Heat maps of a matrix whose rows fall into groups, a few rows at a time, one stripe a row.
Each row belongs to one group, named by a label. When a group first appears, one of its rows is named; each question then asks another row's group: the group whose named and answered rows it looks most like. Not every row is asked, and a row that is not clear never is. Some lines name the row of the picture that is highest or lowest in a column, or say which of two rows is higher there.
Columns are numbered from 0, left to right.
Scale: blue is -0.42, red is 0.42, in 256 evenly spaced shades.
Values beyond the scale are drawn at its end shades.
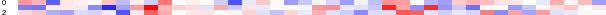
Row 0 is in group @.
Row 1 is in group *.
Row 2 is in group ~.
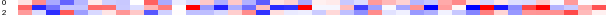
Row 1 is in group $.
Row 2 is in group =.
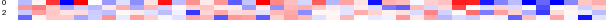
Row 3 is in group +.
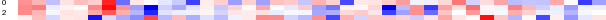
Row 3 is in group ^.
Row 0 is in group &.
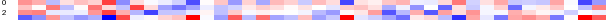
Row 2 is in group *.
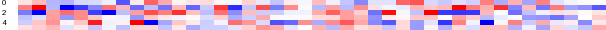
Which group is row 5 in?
^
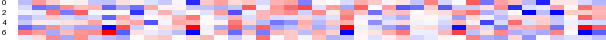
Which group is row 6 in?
&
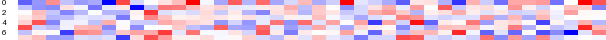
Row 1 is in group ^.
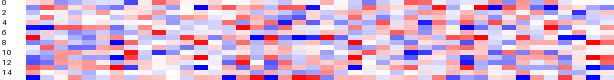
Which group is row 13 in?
&
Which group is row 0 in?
~
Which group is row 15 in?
+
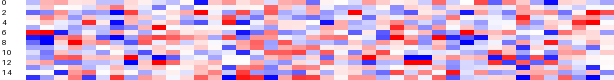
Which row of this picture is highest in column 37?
8
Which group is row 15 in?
+
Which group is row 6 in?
@
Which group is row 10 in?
^
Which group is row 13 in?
+
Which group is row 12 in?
~
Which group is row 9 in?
+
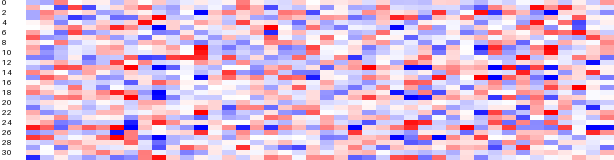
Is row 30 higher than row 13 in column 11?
No
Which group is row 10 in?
$
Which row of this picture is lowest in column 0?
31
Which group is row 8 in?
^
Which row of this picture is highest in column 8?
4
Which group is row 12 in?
+
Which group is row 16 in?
~
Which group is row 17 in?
=
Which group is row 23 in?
^
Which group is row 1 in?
=
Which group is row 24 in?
~
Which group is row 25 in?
&
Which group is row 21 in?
+
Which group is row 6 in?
=
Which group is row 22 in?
$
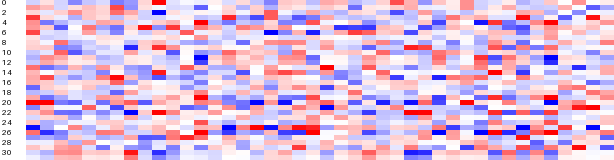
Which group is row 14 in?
^
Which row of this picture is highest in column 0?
20
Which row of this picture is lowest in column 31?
29
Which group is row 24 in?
$
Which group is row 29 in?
=
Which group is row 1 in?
&
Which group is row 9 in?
~
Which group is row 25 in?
+
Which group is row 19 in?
$
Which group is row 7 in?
$
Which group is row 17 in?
+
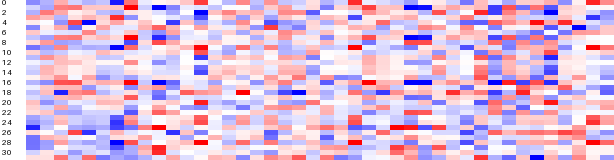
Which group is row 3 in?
&
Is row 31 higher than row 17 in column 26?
Yes
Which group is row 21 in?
^
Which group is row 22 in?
~
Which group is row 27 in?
+
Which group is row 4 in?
=
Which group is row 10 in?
$
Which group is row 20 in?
$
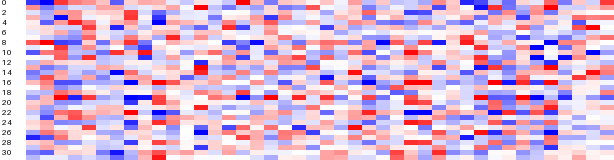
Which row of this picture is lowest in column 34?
16
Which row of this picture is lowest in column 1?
0
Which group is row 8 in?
@
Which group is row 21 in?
$
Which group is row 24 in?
~
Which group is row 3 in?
=
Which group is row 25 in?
^
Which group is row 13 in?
$
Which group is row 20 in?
~
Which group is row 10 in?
+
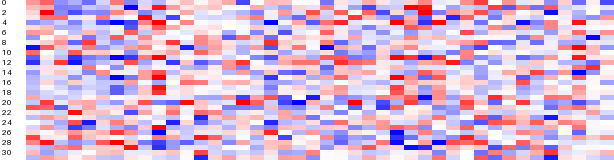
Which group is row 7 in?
+
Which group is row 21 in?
@
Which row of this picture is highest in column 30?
12
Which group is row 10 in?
@
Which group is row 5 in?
~
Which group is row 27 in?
@
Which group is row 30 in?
$
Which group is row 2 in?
@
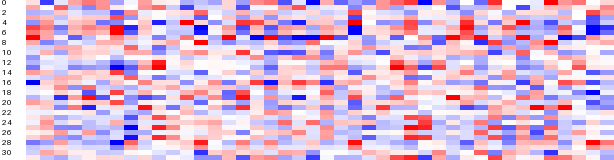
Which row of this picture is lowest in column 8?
19
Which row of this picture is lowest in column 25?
10
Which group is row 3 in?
&
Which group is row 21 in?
=
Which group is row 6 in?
&
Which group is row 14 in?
&
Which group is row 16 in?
+
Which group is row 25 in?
~
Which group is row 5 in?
&
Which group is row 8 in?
$
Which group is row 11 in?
+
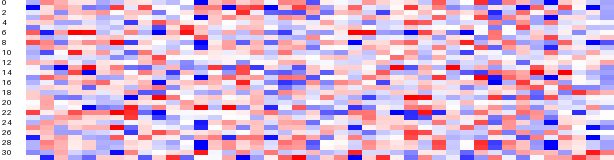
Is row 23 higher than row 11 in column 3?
Yes
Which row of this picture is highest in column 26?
13
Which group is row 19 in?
~
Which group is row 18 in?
=
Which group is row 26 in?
~
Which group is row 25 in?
&
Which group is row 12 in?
^
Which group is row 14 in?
=
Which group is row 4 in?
~
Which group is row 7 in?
$
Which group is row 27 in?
+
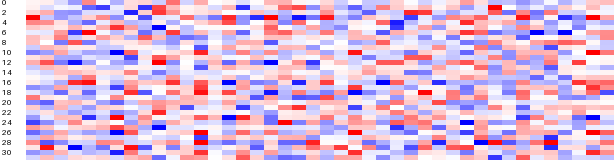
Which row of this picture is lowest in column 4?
23
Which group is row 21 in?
^
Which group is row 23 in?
+
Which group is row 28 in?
$
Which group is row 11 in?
~
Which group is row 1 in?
^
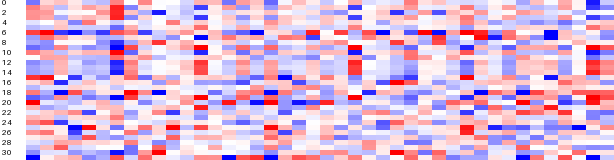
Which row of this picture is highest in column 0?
20
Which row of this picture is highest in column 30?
20
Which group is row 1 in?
&
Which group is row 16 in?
@
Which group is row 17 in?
+
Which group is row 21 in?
$
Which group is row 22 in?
=
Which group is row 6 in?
@
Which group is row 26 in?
@
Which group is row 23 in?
&
